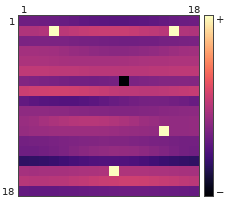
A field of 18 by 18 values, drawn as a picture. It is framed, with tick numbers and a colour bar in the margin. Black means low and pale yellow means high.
Histogram: skewed, a long tail of high values. Average level on the scale: 40%. Slope: none. Grain: streaks across. Lone odd cells: 5, 4 higher and 1 lower than their neighbours.
